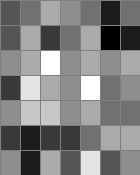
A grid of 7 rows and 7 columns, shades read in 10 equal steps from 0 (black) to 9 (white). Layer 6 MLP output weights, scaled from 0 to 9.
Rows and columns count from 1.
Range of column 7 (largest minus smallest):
5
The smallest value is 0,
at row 2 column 6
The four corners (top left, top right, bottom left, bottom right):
3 4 5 5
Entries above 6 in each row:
0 0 1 2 2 0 1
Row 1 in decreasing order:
6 5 4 4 4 3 1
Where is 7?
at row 5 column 2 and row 5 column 3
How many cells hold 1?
4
